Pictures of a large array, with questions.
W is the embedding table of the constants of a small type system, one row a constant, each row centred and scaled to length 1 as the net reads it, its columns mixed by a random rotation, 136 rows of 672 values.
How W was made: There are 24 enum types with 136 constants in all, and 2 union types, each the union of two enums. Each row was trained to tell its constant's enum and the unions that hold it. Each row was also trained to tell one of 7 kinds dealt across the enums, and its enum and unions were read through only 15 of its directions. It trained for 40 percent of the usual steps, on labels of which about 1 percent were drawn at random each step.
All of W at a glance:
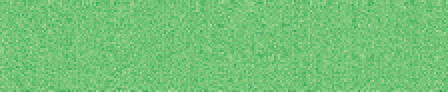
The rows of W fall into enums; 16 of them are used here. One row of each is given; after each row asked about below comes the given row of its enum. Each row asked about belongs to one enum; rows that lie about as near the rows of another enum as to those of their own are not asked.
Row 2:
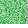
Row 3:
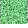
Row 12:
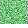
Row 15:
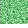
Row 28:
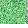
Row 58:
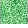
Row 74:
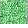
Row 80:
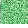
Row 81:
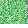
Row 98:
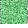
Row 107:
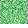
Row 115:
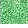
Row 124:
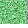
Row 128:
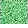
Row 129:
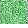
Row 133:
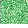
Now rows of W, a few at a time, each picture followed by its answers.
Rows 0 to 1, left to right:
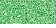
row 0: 107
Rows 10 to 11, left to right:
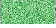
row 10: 98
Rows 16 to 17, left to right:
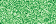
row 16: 129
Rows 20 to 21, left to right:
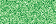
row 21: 124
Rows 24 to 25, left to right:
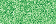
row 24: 3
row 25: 129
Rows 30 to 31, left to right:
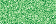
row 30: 128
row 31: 28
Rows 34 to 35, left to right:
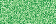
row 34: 80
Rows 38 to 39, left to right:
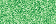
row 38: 129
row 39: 3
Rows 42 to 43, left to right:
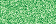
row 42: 98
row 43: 81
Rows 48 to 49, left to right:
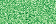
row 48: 15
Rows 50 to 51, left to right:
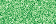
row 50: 128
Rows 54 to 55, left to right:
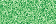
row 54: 80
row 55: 74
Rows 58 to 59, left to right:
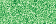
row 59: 107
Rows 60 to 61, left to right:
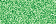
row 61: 133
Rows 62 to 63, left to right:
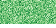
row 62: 129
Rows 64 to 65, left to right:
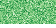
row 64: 28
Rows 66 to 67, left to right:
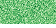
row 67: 58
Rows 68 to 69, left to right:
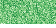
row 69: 80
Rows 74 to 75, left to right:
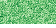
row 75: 74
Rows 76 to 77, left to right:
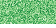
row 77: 2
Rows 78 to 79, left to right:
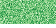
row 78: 3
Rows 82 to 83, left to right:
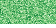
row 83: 15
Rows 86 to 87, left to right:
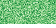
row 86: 81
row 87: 81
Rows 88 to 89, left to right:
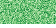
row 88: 3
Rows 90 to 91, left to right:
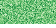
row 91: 107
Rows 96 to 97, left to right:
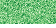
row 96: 107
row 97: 129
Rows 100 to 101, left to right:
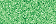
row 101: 124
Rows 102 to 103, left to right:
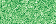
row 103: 28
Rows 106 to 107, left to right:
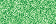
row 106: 115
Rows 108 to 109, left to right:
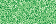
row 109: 115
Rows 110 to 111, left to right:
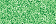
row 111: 2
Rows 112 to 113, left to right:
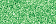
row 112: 58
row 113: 80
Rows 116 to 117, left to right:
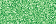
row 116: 81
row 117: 80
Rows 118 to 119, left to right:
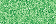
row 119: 2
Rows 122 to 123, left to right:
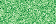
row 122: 74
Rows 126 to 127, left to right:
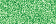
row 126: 107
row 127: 115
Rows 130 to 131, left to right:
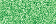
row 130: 3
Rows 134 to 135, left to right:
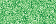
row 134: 81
